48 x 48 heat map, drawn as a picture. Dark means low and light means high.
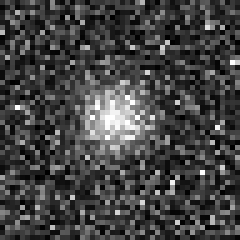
There are no regular stripes. The centre is the ninth with the highest average. A single bump stands in the centre. No row or column stands out. Most values sit low, with a long tail of high ones.
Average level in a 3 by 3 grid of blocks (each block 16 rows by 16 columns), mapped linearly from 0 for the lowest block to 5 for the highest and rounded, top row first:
0 0 0
0 5 0
0 1 0
